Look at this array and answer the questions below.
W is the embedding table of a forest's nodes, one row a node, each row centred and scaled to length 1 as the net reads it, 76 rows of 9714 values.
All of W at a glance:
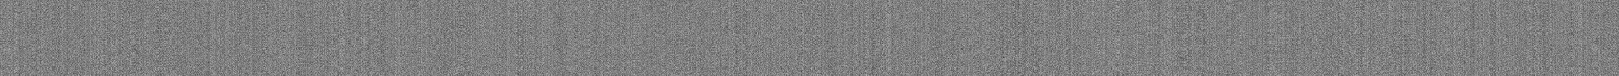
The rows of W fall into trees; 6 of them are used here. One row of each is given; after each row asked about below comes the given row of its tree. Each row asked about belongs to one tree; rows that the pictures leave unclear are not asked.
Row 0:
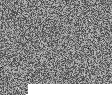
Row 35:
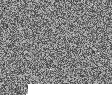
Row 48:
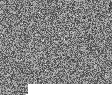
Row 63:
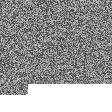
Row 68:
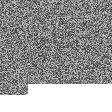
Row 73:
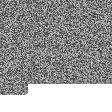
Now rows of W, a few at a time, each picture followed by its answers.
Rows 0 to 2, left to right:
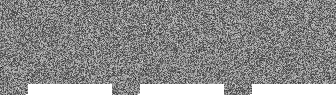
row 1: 73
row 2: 68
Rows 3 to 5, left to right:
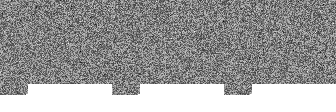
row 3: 35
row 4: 48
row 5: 73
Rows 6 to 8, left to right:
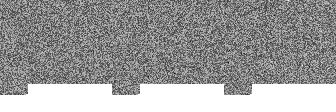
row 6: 0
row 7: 0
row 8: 63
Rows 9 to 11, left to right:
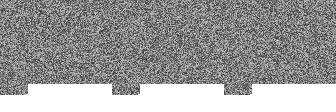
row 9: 0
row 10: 68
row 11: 63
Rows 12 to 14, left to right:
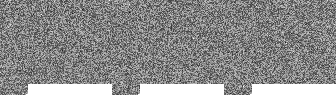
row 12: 73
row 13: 35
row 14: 68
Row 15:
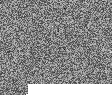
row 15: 68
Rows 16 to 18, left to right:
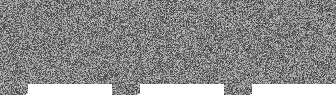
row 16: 35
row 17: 48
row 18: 68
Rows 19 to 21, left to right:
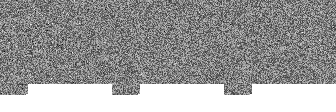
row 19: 63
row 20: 35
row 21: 0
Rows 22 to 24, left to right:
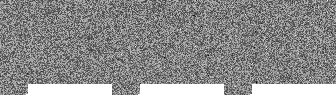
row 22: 48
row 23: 63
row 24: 0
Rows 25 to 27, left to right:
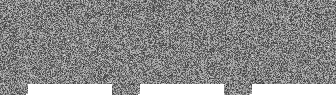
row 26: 63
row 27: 73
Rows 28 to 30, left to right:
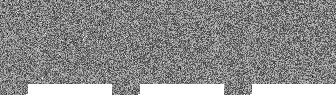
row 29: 68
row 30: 35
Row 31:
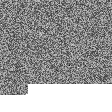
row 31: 35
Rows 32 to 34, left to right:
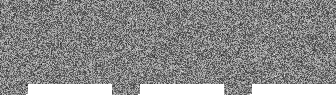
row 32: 63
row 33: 63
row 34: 48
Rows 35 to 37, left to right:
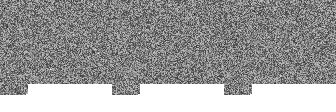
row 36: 0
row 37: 35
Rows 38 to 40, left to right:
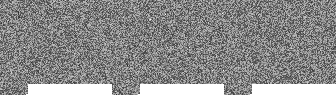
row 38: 68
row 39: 0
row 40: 0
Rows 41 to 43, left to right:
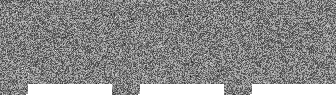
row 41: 68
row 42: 35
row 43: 68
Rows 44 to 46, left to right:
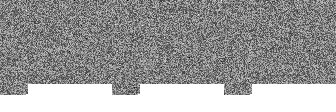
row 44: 0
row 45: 48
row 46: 63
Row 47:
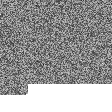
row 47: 35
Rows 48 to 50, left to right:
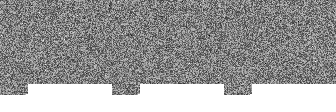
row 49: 48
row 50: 0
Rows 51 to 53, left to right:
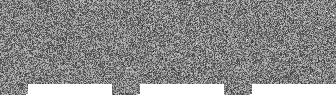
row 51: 63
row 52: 0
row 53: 0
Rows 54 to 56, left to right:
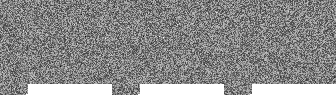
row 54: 35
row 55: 68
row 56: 0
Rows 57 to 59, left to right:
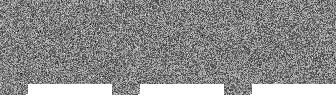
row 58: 63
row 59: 68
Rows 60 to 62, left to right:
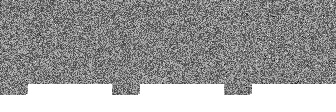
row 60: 63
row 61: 35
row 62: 48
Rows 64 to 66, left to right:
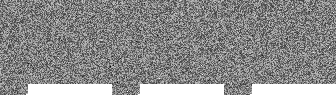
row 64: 35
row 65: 48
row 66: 63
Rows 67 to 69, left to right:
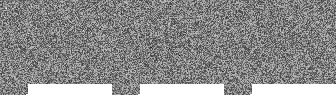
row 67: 68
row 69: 68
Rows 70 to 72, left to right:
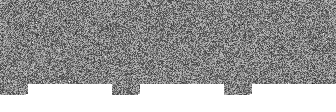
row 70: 0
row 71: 35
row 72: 48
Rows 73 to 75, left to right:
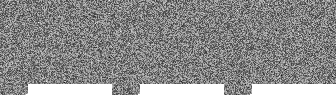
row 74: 35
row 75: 35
